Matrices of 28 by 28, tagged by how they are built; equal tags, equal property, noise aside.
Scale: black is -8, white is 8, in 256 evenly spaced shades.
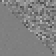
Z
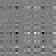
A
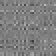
A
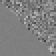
Z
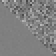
Z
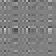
A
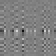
A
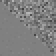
Z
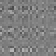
A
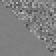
Z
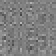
A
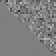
Z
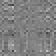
A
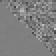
Z
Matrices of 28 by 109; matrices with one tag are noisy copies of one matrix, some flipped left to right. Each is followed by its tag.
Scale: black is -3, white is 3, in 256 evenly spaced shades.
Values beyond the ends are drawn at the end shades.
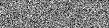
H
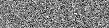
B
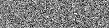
B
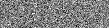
B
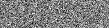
B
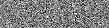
B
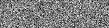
H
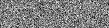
H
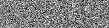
B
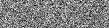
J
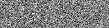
B
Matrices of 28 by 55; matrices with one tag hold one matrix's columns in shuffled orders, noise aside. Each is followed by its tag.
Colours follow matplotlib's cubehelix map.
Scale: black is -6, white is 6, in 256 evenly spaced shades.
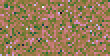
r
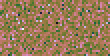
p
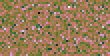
r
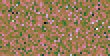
p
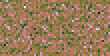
r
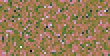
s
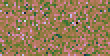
p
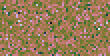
p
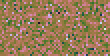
p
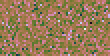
p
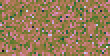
s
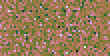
s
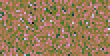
p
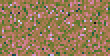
p
